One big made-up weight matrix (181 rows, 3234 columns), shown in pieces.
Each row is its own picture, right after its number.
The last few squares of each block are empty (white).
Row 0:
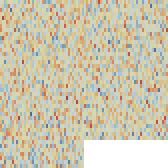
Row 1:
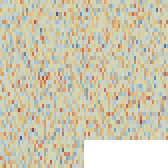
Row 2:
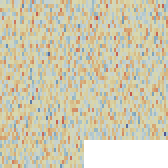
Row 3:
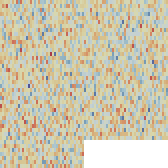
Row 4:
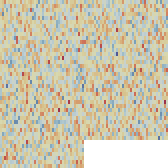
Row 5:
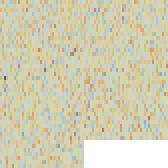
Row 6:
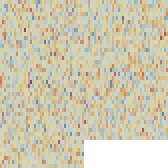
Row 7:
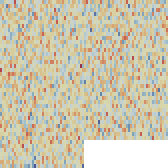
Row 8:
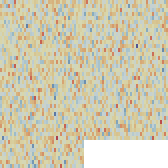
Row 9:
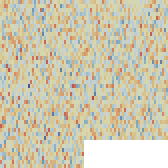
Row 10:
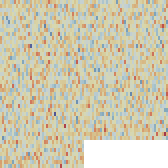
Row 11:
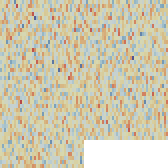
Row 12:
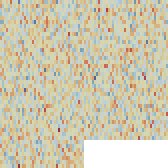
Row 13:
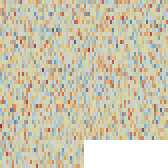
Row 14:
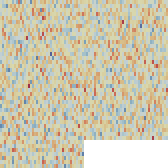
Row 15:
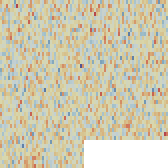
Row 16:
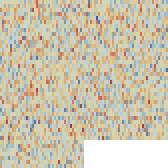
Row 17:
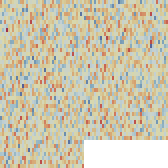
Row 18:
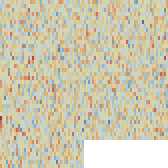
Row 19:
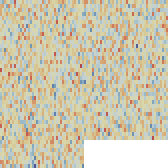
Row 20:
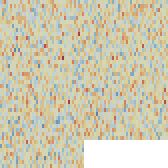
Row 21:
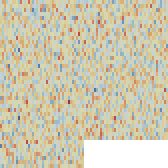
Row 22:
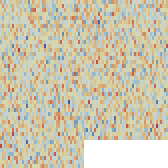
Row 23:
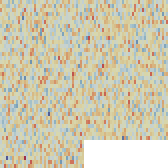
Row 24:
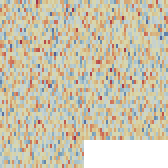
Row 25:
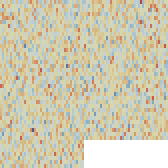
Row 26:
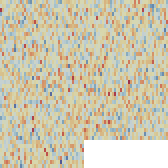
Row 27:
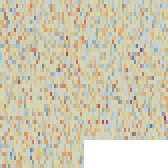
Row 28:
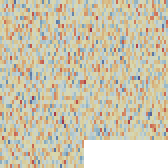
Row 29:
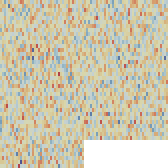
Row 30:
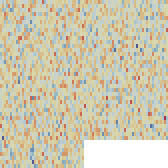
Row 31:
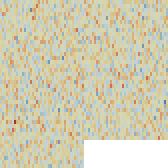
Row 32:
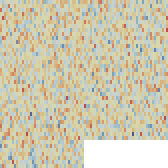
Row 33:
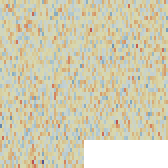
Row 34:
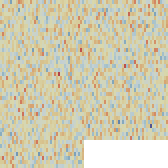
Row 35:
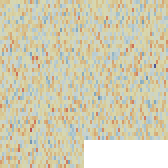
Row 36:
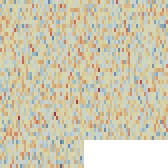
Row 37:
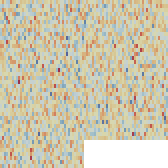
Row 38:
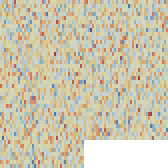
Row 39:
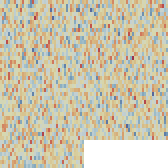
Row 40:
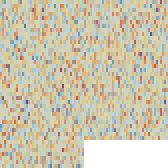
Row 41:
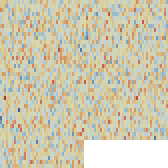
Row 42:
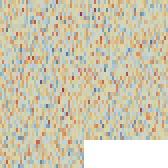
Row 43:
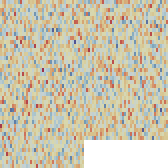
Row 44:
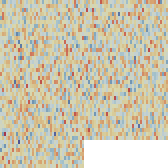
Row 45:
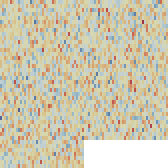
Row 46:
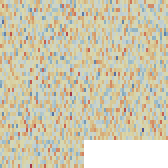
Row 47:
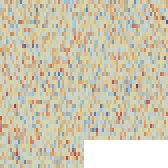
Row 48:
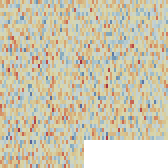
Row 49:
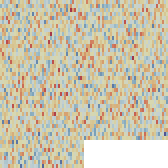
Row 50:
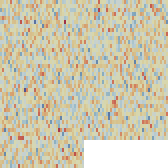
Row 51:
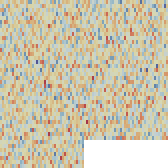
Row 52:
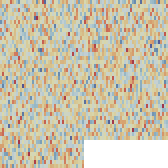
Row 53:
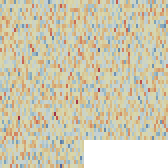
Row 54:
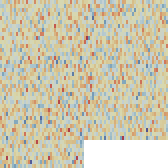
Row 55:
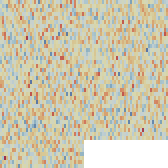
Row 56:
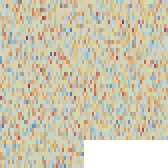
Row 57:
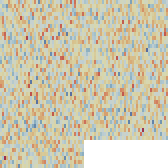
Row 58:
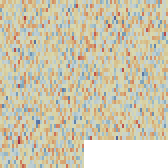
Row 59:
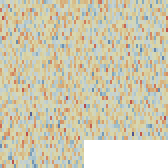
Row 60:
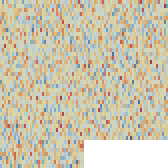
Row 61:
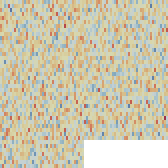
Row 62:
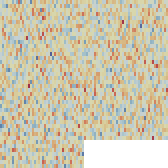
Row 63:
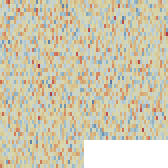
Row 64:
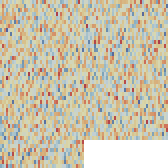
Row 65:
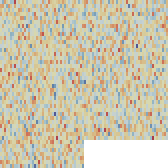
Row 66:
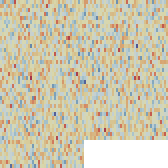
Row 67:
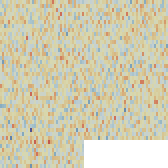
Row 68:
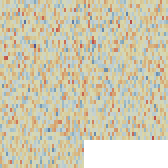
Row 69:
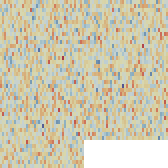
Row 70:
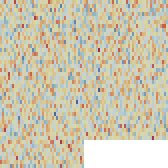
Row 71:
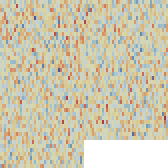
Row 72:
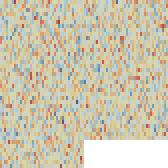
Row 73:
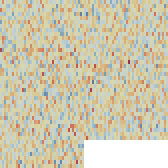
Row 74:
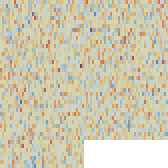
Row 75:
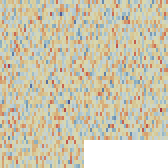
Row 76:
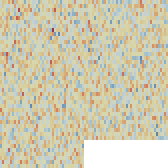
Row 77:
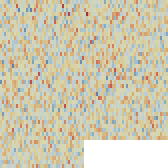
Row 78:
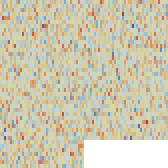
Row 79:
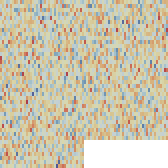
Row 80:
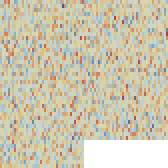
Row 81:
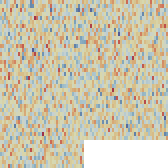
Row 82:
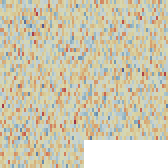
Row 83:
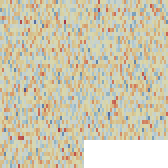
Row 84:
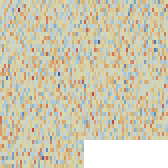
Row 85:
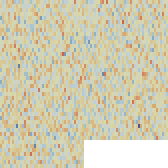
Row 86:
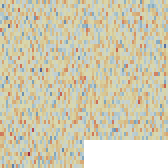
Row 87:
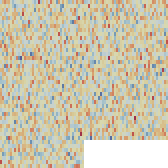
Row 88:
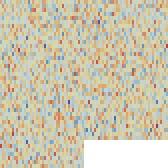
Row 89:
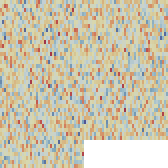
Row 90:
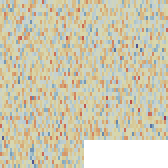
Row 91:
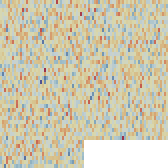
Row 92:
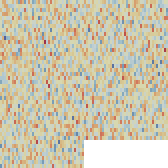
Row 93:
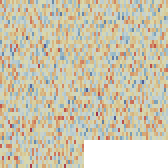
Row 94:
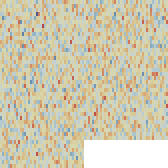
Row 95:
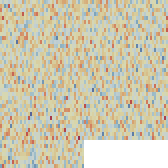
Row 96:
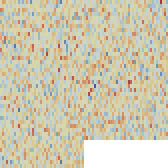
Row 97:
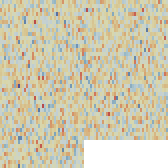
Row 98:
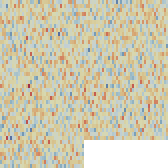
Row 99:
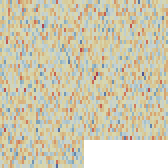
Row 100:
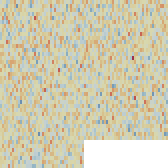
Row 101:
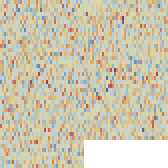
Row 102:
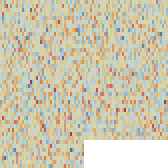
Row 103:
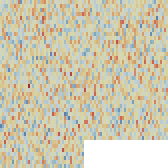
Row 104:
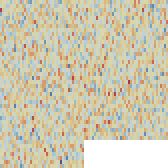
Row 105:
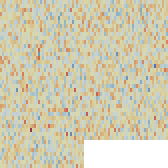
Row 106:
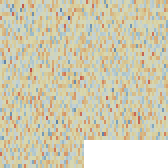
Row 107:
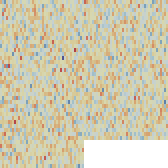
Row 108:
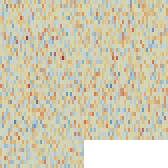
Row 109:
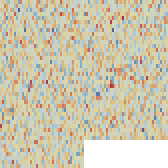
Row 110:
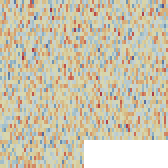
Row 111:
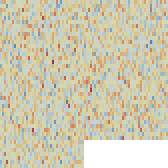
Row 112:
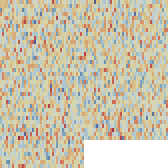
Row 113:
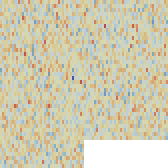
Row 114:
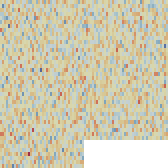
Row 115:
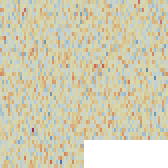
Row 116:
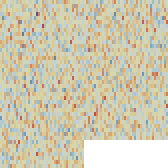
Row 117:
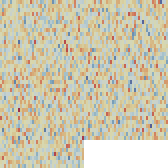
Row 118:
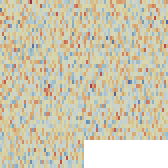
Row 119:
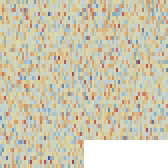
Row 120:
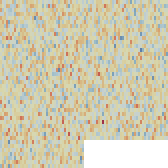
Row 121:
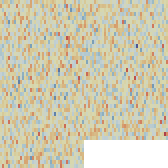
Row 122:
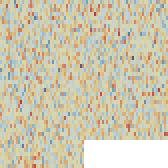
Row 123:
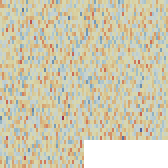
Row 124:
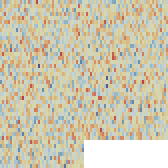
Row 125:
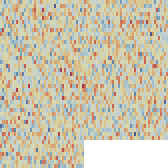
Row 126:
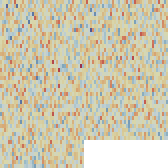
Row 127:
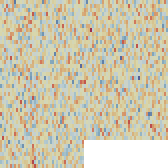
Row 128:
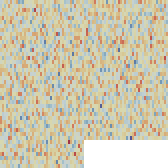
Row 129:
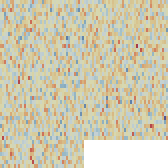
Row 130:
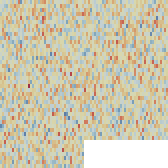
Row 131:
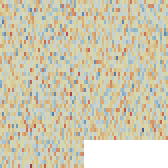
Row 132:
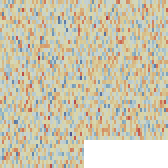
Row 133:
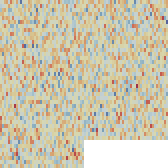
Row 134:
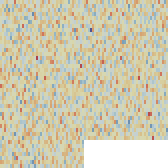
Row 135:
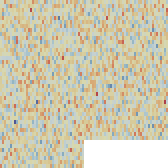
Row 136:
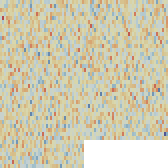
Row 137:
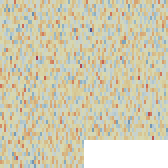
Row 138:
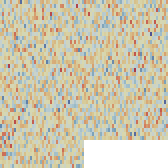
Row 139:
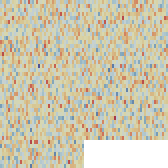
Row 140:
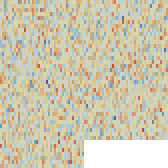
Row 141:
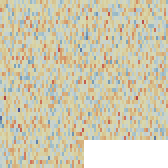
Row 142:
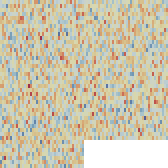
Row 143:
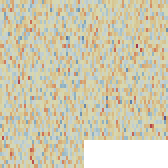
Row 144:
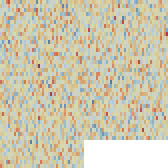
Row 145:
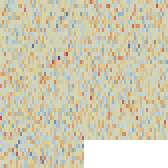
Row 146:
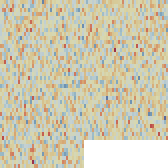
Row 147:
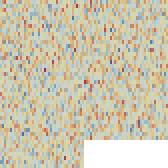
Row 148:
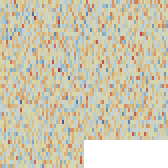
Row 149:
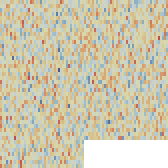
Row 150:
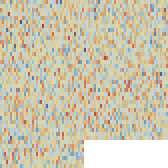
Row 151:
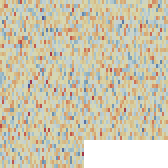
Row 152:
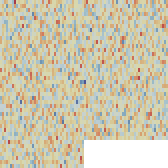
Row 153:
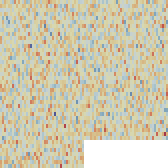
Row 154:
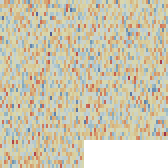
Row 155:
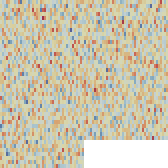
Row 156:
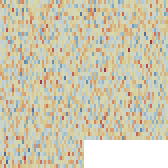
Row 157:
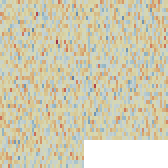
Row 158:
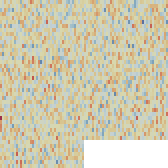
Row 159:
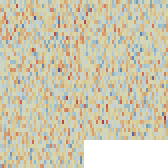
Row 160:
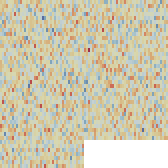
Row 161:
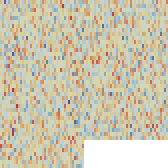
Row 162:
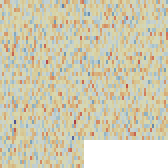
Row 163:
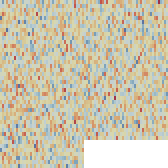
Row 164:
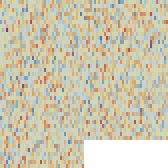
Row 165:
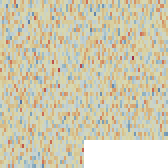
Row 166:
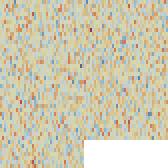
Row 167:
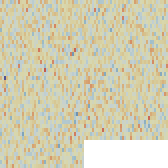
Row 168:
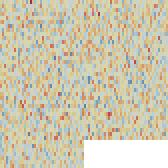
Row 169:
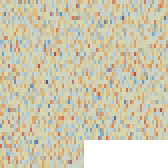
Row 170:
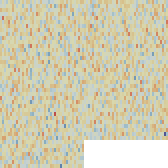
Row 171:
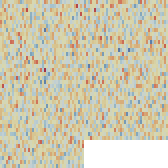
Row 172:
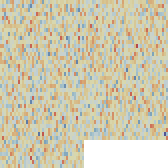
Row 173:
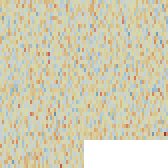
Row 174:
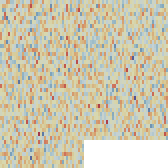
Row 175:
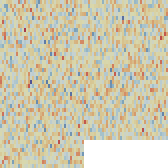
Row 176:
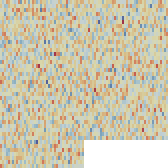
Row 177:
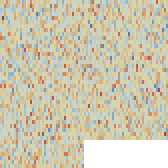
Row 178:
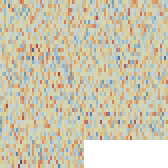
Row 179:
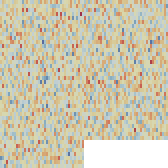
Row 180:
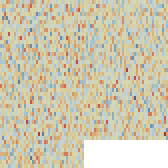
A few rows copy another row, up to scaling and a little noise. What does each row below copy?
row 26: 104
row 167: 5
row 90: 30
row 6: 175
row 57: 55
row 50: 83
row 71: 159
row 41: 141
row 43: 13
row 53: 36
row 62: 14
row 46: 131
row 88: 22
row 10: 153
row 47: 133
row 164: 17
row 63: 144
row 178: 29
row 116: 94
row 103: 130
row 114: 86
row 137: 134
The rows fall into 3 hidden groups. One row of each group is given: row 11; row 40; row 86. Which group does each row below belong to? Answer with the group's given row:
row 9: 40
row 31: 40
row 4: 40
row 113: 86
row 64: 86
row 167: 86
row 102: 40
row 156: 86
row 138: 40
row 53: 11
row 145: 86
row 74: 11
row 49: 11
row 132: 40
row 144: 40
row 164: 86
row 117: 86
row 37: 11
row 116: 86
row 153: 11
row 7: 11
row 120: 11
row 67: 40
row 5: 86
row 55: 40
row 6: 40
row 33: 11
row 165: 11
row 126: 11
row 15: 11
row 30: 11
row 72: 11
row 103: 40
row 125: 40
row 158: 86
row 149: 86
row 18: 86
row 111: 86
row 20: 40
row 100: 11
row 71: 11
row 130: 40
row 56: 40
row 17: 86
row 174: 11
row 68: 40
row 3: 40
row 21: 40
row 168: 86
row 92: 40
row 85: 86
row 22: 40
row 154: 11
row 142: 40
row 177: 11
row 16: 40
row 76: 40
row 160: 40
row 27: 11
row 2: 11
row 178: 86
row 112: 86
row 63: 40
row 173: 11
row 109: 40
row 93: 40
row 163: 86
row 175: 40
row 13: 40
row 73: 86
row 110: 11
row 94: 86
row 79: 40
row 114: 86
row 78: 86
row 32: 11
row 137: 11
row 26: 86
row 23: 86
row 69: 40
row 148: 11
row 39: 11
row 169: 40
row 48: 40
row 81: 11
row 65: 11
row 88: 40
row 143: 11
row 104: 86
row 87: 40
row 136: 11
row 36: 11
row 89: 40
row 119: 86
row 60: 86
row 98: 40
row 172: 11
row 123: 86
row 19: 11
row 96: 86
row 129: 11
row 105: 40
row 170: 11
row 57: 40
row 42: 86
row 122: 11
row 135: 40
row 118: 86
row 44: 86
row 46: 40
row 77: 40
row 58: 86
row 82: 86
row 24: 40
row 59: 11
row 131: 40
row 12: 86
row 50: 86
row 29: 86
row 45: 86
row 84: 86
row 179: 86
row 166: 11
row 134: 11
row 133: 86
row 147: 86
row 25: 86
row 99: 86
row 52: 86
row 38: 11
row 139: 40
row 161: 40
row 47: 86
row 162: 40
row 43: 40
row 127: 11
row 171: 86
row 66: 11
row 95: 11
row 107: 40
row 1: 86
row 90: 11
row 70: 11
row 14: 40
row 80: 40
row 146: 11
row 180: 11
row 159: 11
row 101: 40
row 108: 40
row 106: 11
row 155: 40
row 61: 11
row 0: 11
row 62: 40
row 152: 11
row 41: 86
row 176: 40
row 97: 86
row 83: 86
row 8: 11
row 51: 86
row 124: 40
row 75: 40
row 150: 86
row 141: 86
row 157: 86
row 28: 11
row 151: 40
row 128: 86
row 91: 86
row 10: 11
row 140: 40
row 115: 86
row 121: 11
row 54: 86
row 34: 86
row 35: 40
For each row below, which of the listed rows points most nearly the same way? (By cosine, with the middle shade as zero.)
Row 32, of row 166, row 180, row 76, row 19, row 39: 19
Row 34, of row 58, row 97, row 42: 97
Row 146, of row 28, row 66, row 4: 28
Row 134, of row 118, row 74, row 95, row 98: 74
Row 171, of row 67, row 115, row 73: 67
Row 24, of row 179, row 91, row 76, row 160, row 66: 160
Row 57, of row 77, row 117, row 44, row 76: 76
